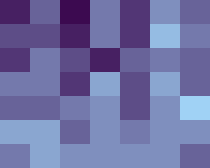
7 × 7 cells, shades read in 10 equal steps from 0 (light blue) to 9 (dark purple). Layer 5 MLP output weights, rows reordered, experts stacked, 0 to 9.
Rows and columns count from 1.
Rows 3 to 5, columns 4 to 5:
8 5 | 2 6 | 3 6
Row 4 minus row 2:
-2 -2 -1 -2 -1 1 1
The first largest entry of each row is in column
3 3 4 3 5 3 7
